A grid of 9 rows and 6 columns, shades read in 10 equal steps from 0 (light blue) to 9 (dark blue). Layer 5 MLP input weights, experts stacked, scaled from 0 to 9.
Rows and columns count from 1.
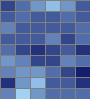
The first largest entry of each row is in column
1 1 2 5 3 3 6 1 4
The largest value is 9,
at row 7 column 6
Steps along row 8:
down down up same up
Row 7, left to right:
4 3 3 5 7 9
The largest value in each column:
8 7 8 7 7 9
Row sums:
25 34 33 34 41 30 31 32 22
